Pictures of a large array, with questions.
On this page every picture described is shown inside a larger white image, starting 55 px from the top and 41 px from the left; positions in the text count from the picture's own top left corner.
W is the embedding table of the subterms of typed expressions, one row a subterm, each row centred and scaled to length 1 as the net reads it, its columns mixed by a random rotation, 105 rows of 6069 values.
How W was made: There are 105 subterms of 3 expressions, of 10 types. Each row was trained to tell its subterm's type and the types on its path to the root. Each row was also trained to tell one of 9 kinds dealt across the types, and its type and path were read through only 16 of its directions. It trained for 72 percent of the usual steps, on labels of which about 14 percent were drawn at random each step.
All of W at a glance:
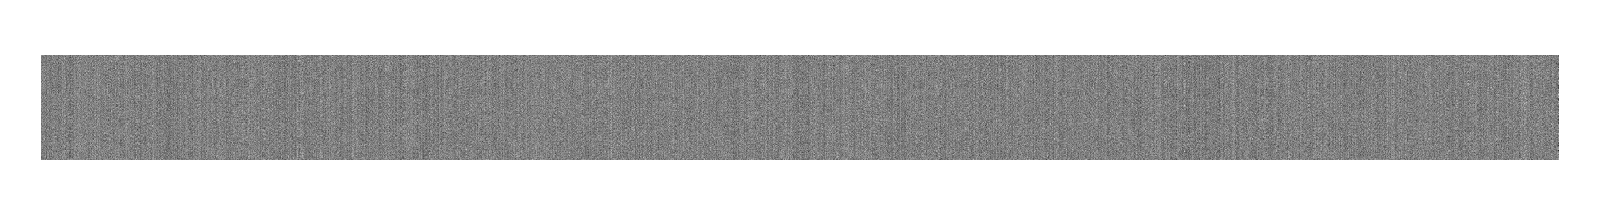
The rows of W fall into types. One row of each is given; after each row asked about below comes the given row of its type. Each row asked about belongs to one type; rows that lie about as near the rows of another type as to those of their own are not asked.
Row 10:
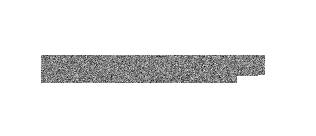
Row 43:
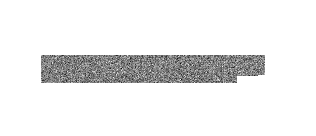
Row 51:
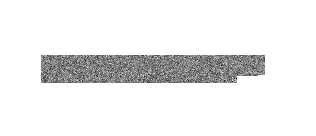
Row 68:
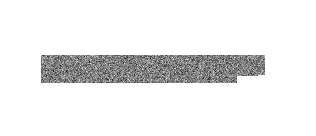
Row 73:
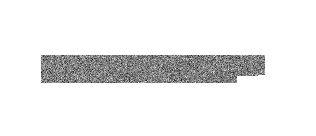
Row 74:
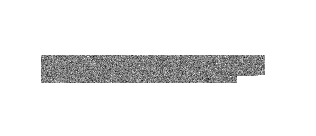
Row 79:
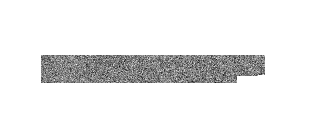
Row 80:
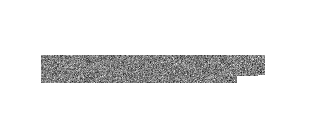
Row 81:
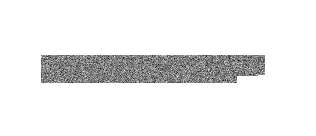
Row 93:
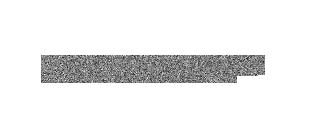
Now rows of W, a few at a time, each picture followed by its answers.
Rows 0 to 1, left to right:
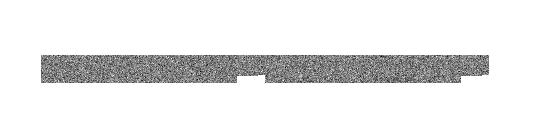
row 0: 81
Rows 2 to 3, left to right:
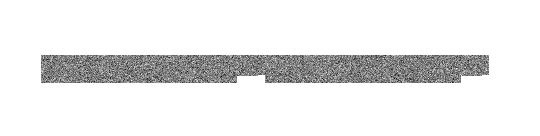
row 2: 80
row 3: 73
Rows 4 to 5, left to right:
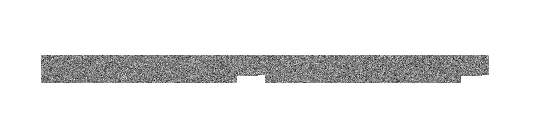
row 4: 51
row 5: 81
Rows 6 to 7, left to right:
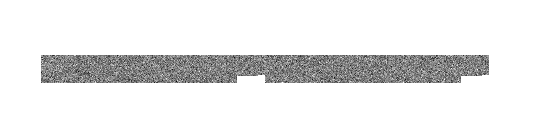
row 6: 79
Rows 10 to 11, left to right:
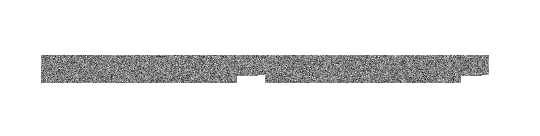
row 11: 93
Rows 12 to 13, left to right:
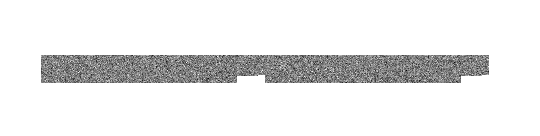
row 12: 73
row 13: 93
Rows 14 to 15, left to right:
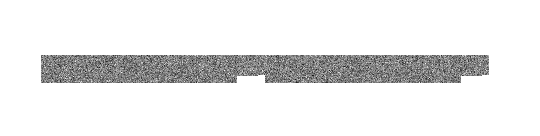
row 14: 68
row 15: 68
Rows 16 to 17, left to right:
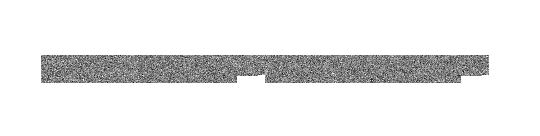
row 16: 51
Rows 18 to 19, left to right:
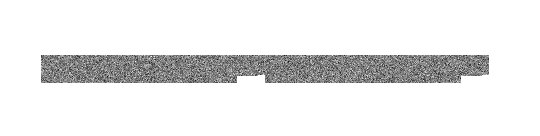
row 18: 93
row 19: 51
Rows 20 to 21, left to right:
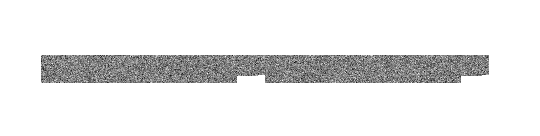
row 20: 74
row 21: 79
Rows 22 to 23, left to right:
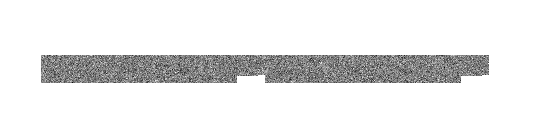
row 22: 68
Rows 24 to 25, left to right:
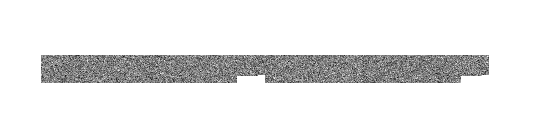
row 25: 51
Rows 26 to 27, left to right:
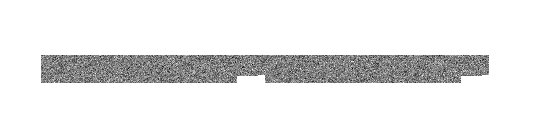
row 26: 80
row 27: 43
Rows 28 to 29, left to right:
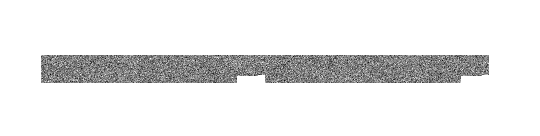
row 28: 51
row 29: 51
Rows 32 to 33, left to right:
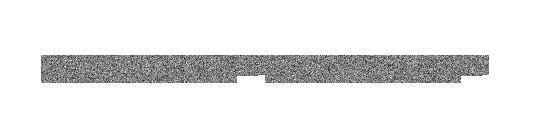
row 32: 43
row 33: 51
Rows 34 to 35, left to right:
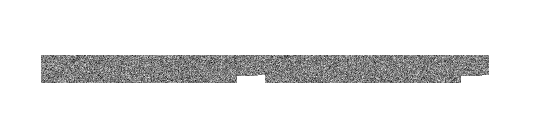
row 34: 93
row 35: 80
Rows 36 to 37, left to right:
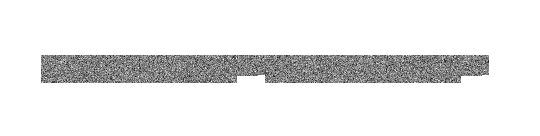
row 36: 79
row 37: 80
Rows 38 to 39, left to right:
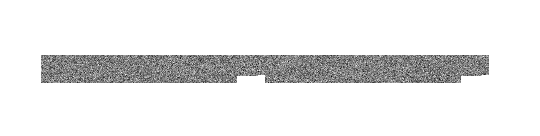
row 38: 80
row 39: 79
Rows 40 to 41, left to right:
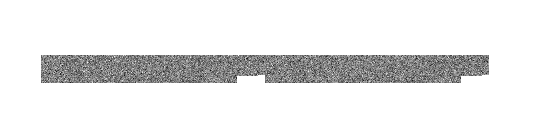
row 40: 93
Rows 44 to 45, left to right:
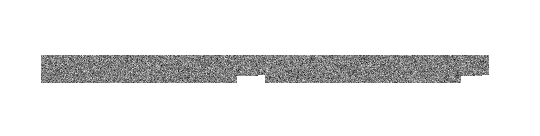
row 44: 93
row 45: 81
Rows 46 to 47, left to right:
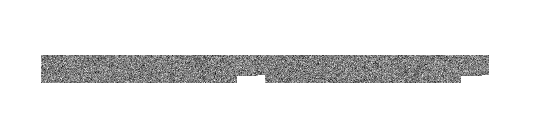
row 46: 80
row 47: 43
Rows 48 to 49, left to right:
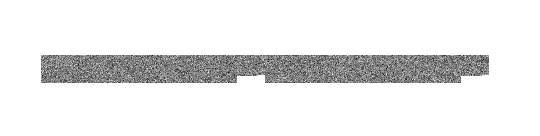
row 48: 73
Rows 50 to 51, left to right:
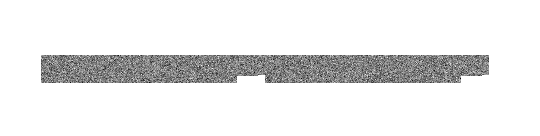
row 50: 51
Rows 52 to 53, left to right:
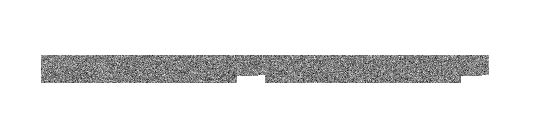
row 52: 73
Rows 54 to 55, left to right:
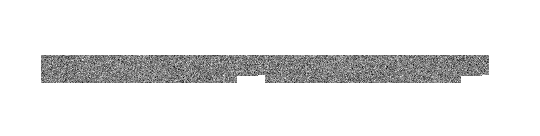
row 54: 43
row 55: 80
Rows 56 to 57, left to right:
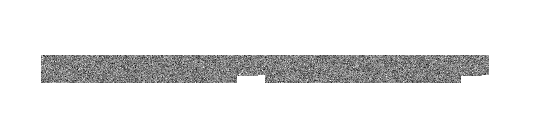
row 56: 68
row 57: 79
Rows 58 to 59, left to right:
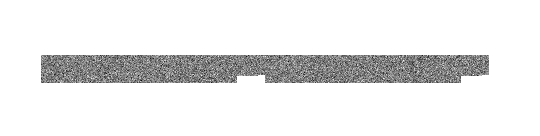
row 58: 68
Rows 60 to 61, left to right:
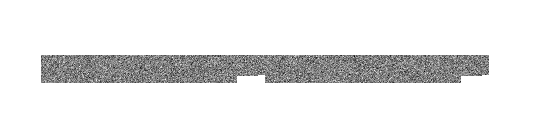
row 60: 43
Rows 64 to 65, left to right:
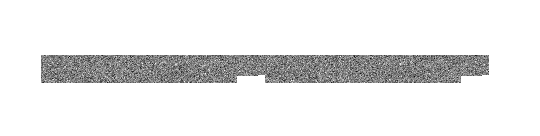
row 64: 43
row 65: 43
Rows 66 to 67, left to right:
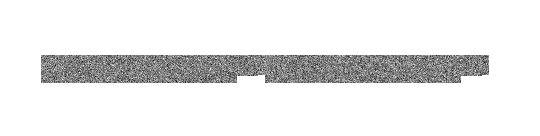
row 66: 79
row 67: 10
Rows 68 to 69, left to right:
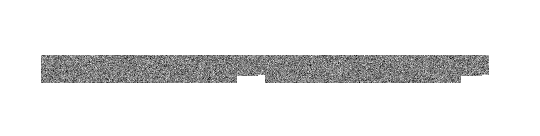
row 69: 68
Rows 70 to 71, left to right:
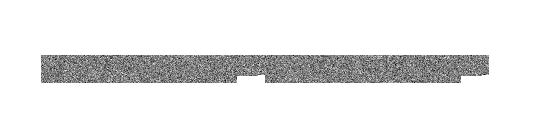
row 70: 51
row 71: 93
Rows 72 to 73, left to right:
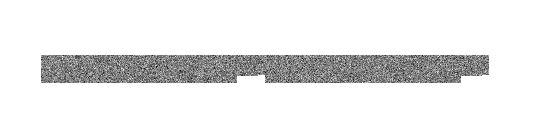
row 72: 73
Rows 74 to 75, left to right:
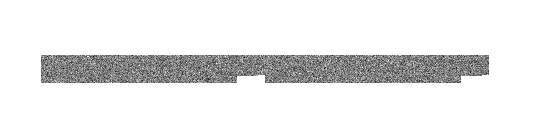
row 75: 93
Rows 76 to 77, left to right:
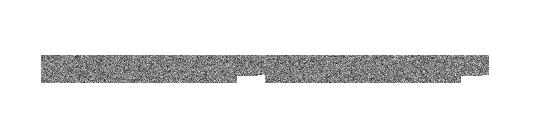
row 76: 79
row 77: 80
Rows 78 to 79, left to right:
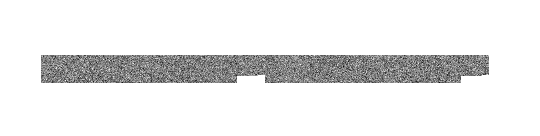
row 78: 93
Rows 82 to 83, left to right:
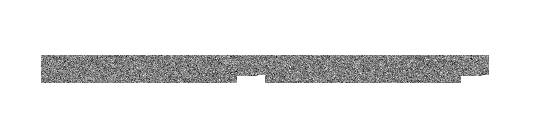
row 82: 51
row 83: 93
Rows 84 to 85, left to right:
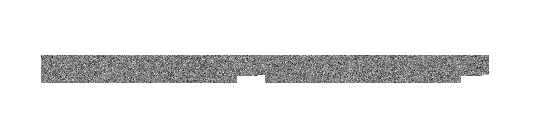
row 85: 51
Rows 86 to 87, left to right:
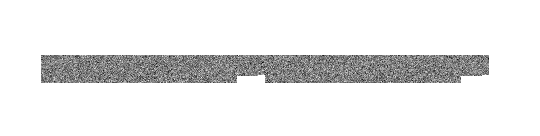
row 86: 73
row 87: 10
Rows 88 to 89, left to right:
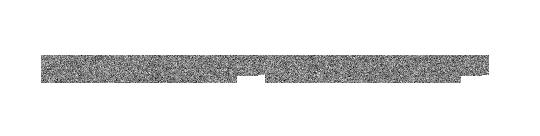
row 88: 10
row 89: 81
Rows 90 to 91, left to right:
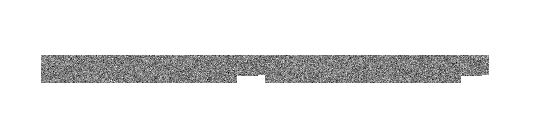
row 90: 73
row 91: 43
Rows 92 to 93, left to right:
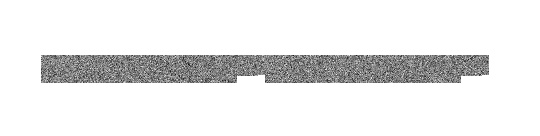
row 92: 73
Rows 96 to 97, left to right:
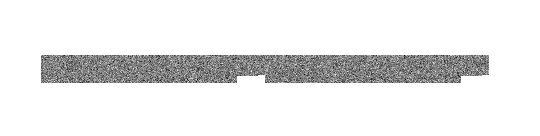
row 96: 10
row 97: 80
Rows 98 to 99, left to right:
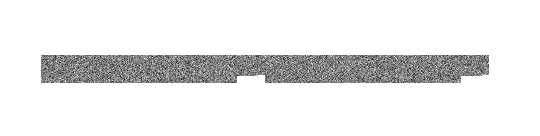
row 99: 73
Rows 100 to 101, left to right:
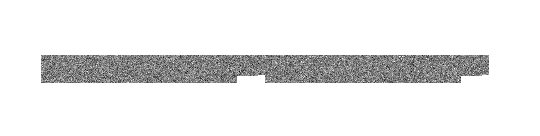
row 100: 80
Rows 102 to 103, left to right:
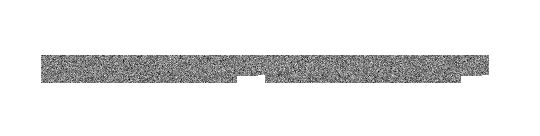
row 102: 80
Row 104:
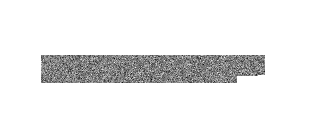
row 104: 93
